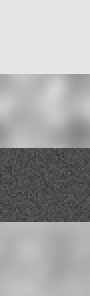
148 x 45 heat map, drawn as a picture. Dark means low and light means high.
The table splits into 4 rows of 1 panel. Panel 1,1: very high, flat. Panel 2,1: high, smooth. Panel 3,1: low, fine-grained, faint in contrast. Panel 4,1: high, smooth, faint in contrast.
